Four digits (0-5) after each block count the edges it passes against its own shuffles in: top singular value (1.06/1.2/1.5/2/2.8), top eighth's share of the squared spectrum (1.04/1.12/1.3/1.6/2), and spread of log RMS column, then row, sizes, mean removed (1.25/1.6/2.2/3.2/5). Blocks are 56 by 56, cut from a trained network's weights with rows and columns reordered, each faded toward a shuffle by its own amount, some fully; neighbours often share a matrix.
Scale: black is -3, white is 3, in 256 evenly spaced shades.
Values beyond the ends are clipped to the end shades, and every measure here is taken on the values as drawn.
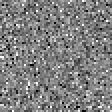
1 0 0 0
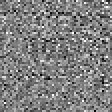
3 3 1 2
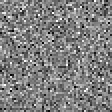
0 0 0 0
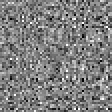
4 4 2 2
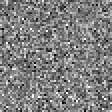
0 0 0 0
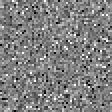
1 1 0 0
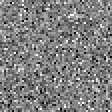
0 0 0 0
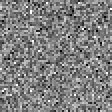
0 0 0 0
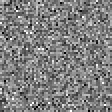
1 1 0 0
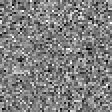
3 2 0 1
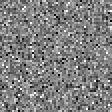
2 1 0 0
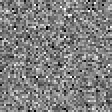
3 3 1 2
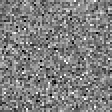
0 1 0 0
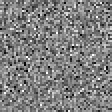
0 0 0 0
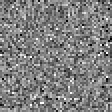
2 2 0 1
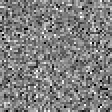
2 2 1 1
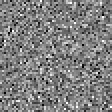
0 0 0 0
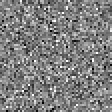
2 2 0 0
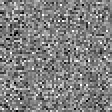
3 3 1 2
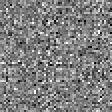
3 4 2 1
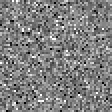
1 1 0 0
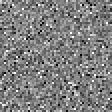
2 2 0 0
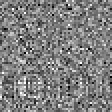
3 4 2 2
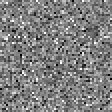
2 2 0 0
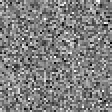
0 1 0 0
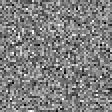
2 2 0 0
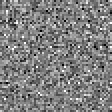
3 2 0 1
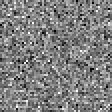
1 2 0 0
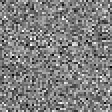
3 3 0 1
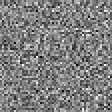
4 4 1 2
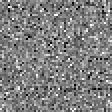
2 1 0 0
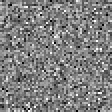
1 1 0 0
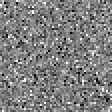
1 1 0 0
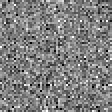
3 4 1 2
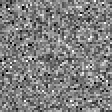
1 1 0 0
